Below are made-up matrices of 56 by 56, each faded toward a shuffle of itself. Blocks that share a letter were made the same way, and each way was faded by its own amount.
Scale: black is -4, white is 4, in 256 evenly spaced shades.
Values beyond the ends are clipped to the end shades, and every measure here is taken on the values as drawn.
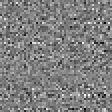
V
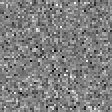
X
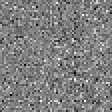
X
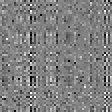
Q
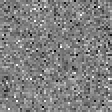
X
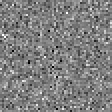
X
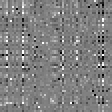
Q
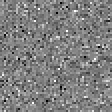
X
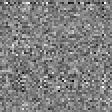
V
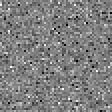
X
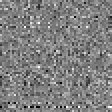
V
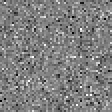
X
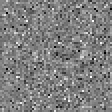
X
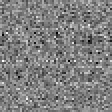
V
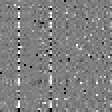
Q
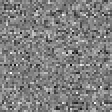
V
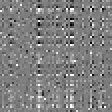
Q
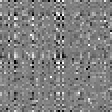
Q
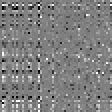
Q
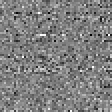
V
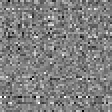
V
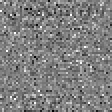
X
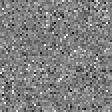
X
